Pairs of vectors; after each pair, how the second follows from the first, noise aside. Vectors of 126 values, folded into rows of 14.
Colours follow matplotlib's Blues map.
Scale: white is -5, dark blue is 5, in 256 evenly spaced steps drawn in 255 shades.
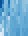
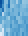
copied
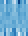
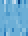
partly zeroed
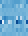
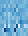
wrapped around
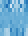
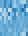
wrapped around
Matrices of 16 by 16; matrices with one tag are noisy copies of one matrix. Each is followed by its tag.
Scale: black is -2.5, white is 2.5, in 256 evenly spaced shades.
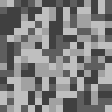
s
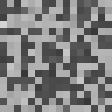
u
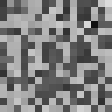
u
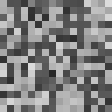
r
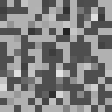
u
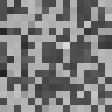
u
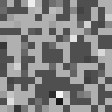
u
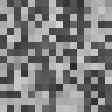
r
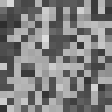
s
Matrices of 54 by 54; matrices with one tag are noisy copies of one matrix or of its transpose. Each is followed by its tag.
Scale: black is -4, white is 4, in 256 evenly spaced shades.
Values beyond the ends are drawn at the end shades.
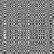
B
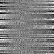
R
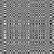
B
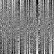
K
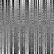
R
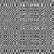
B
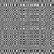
B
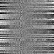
R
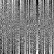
K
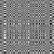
B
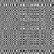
B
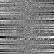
K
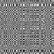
B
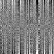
K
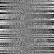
R
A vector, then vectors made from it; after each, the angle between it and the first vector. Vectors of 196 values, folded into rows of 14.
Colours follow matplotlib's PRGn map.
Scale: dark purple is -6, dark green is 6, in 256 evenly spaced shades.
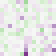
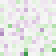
nearly opposite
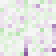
nearly parallel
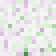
nearly opposite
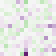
nearly parallel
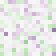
partly opposed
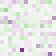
orthogonal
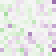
partly aligned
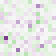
orthogonal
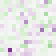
orthogonal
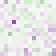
partly aligned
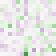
nearly opposite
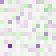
orthogonal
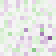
partly aligned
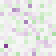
orthogonal
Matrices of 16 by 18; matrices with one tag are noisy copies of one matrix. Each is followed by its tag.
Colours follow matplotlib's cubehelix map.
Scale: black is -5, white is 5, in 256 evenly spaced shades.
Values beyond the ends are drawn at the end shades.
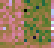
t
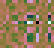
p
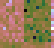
t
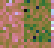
t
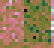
t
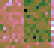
t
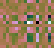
p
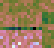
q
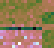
q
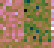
t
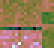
q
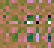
p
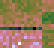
q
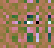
p
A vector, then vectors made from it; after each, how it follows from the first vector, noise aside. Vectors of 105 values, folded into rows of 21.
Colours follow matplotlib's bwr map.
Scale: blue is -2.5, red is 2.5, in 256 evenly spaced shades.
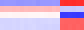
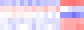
shrunk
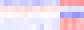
shrunk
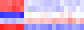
reversed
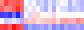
reversed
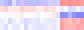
shrunk
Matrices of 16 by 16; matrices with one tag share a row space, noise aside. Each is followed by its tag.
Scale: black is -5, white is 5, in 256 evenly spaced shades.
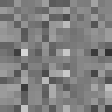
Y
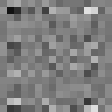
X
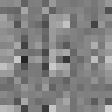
Y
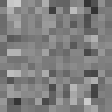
X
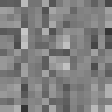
Y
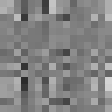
Y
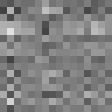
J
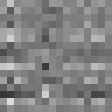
J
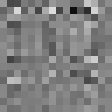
X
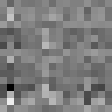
J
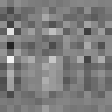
J
